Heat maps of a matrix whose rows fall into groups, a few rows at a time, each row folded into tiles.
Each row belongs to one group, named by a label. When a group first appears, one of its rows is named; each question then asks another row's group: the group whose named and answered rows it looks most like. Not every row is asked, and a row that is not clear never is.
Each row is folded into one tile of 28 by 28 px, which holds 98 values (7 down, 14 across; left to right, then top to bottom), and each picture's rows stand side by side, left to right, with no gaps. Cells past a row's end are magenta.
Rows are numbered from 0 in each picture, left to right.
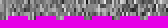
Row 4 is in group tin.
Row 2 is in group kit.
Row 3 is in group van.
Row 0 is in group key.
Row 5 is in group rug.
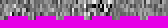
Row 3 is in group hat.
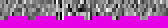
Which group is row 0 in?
tin
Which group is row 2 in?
key
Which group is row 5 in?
rug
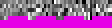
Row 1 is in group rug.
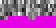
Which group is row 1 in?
hat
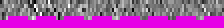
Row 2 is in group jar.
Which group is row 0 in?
jar
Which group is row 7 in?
kit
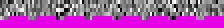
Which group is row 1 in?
van
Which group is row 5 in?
tin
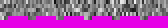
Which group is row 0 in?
hat
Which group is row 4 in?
tin
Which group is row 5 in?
van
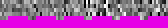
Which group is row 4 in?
kit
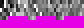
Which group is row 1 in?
kit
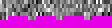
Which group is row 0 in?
key
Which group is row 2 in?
hat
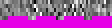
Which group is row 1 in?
kit
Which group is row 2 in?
rug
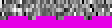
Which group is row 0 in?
van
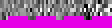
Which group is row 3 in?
jar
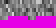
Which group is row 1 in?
tin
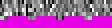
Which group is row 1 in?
jar
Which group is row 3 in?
kit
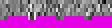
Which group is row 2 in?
jar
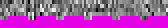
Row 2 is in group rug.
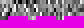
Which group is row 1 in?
kit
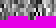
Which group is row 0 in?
jar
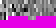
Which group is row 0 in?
key
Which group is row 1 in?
kit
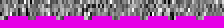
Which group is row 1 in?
van
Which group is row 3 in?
hat
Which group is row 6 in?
jar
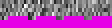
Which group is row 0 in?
jar
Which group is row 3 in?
tin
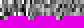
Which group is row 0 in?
tin
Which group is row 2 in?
hat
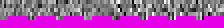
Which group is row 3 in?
rug
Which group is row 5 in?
key
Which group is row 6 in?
key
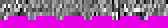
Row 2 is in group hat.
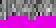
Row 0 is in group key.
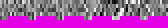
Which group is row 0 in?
tin
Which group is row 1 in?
key
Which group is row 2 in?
key
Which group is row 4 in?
rug
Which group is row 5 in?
kit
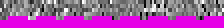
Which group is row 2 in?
rug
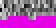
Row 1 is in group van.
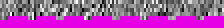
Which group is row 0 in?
tin
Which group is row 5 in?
hat
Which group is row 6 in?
rug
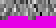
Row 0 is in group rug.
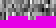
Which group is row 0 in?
key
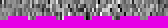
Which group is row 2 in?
key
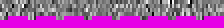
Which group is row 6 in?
van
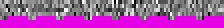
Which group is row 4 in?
van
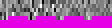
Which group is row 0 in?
key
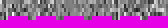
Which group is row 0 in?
key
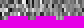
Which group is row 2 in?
kit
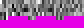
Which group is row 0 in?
key
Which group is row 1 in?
tin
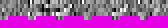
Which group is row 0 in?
jar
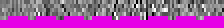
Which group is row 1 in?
tin
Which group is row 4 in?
jar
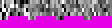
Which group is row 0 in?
jar
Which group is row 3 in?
tin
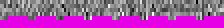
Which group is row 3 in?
jar
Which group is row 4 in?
tin
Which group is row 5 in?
key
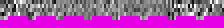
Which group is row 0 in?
rug
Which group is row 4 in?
key
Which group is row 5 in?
rug
